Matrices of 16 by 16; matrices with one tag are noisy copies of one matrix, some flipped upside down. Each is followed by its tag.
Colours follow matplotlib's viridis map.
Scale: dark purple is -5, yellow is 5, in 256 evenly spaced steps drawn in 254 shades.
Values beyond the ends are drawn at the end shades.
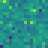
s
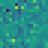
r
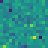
s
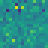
r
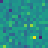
s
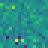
r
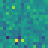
r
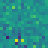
r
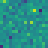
s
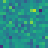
s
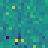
r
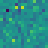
r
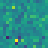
r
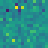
r
